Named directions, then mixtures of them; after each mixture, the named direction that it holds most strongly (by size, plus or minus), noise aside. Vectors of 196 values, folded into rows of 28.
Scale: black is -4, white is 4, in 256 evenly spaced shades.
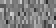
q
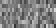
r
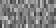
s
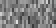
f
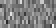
q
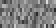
r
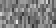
f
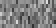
f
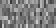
s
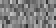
s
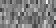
q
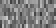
s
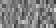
r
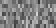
r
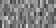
s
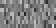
q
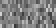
r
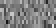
q
